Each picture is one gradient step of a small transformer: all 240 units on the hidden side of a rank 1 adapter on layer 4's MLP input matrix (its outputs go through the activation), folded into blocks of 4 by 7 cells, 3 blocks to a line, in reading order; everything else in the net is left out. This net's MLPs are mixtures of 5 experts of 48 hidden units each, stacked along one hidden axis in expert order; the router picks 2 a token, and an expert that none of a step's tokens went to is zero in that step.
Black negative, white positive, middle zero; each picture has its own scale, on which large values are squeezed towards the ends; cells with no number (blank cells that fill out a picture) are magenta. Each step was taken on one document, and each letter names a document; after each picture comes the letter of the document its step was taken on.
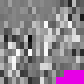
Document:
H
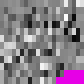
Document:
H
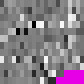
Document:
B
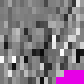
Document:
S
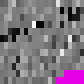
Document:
B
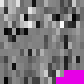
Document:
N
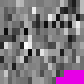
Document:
N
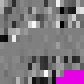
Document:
B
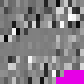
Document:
B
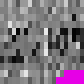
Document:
S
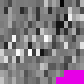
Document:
H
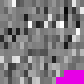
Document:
N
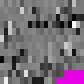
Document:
N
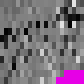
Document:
N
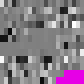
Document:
B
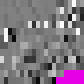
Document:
N
